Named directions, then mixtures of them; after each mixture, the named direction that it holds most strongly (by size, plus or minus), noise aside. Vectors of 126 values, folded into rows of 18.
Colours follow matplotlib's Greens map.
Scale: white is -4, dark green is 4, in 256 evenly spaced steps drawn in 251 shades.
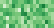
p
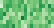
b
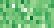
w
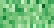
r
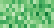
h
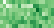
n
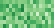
h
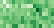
n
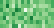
w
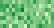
h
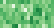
w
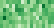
r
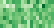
r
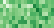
n
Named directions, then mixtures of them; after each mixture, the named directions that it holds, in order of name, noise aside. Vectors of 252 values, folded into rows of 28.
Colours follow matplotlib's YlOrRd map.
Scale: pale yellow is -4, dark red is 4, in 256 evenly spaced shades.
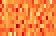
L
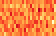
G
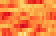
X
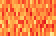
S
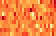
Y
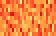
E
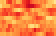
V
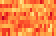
X, Y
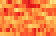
V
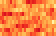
G, V, X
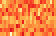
L, V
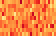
E, Y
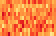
S, X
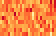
S, Y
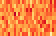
S, Y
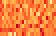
L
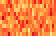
S, X, Y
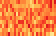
S, V
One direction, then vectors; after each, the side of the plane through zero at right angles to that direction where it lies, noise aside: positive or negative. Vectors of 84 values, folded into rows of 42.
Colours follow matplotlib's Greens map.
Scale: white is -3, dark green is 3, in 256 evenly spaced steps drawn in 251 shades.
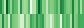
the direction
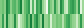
positive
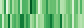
negative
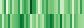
negative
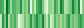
positive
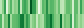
negative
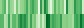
negative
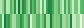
negative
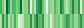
positive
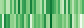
negative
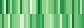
positive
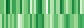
positive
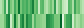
negative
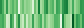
positive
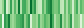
negative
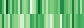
positive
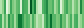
negative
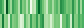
positive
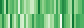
positive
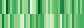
positive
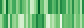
positive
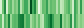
negative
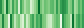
positive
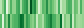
negative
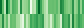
positive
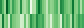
positive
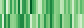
negative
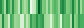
positive
